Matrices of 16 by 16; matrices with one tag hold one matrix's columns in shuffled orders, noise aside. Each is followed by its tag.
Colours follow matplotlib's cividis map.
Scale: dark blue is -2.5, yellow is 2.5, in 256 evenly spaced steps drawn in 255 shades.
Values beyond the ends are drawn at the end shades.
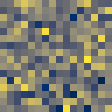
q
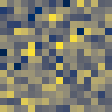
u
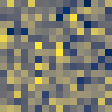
u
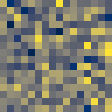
u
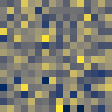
q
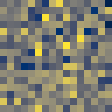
u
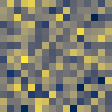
q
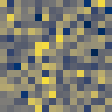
u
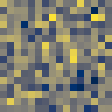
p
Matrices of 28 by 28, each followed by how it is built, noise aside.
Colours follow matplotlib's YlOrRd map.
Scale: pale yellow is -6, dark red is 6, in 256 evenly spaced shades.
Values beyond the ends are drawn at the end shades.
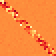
banded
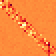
banded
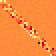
banded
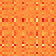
low rank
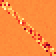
banded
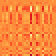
low rank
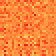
low rank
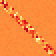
banded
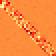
banded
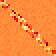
banded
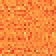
low rank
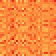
low rank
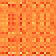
low rank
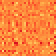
low rank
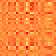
low rank
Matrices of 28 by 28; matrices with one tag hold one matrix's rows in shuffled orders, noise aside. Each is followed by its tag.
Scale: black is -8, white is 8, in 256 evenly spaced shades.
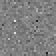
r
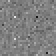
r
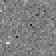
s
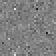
r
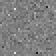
r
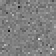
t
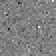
t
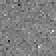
t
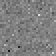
t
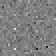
r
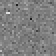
s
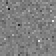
t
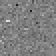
s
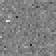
s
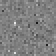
r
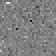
s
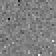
t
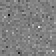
t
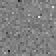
t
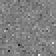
t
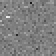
s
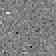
s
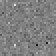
r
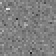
s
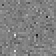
r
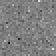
t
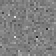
r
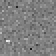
s
